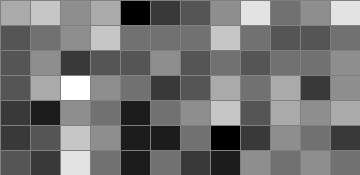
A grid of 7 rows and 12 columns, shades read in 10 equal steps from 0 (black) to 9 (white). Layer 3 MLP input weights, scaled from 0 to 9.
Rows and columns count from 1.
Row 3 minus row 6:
1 2 -5 -2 2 4 -1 4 1 -1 0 3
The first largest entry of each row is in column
9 4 2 3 8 3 3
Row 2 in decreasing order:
7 7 5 4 4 4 4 4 4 3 3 3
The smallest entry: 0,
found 2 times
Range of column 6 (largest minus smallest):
4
